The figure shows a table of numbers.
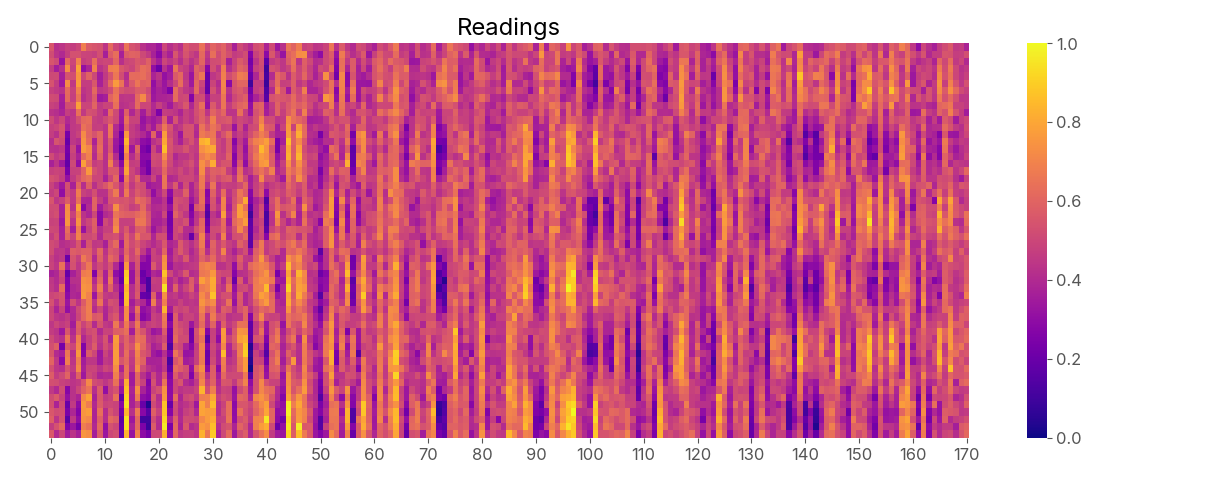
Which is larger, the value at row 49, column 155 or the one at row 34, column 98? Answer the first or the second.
the second
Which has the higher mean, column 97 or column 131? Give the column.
97
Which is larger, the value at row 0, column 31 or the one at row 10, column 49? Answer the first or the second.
the first
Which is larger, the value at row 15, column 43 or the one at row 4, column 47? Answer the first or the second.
the second
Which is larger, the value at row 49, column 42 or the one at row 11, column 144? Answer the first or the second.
the second
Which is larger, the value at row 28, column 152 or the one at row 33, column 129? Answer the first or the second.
the second
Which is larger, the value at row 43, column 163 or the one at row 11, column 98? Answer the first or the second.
the second
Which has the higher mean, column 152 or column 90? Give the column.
152
